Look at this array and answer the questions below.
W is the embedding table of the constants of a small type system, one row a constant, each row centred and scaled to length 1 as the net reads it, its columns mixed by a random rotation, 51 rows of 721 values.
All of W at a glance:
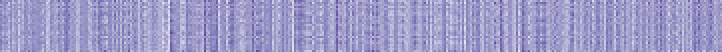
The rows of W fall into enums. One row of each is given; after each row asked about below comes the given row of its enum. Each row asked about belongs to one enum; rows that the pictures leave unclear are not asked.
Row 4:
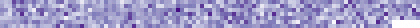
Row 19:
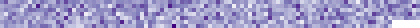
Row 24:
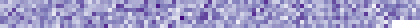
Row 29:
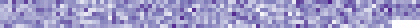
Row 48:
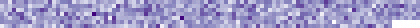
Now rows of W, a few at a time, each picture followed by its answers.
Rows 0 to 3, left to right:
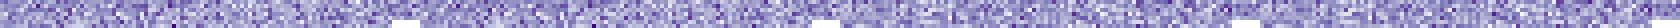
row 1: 19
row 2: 29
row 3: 29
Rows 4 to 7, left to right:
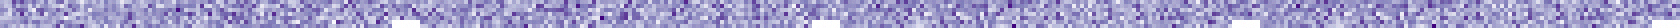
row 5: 24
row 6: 19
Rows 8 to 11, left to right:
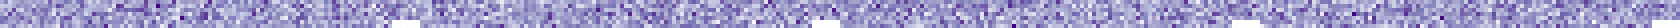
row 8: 24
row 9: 4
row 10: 19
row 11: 48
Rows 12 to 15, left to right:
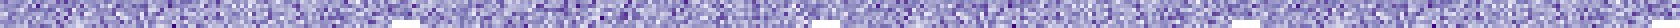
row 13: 24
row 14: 19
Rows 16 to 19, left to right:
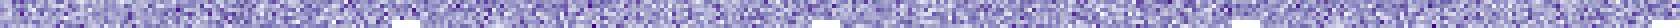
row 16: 4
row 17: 19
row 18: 29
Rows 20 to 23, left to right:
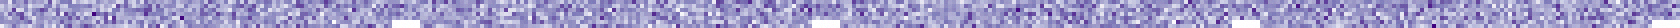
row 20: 48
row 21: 29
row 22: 4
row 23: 19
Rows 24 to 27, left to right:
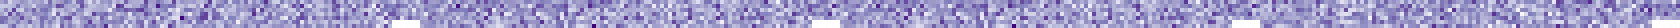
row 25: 19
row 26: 19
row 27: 29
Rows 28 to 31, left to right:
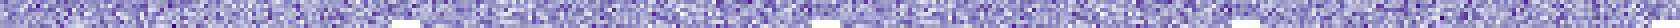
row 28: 19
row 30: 29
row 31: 24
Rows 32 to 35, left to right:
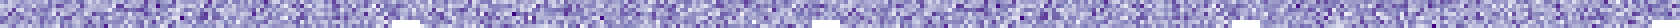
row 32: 24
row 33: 48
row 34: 24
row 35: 19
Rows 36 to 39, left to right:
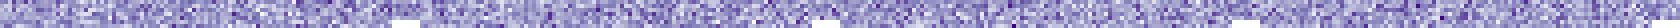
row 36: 29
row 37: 4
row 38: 19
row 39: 24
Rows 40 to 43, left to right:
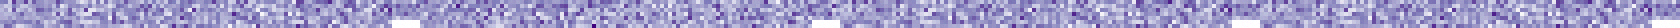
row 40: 29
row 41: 19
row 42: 29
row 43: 29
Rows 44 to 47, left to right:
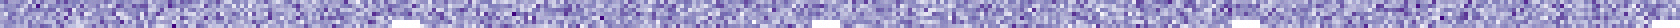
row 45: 48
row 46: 29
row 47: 24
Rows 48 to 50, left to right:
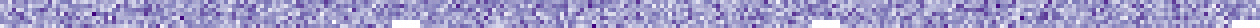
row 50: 24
